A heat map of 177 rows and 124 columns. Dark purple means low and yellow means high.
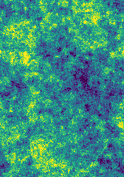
The values follow a bell shape. No single row or column stands out from its neighbours. The ninth with the lowest average is the middle right. The halves do not mirror each other.
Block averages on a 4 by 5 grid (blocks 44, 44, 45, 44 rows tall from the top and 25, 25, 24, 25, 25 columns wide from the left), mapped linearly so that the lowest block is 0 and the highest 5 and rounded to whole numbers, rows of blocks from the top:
4 4 3 5 3 | 3 3 1 0 2 | 2 3 2 0 1 | 3 5 4 2 1
